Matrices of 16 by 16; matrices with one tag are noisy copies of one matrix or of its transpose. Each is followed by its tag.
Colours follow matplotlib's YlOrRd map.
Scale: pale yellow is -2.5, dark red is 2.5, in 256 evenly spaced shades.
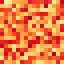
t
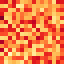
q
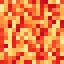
t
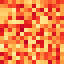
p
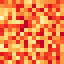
p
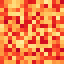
p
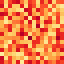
q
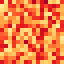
t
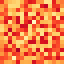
p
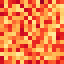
q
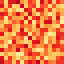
q
